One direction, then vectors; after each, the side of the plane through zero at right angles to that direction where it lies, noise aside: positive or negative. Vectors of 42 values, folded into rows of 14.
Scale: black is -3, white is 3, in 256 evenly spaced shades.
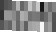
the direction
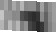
negative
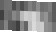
positive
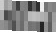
negative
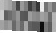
negative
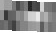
negative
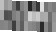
negative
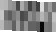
negative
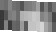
positive
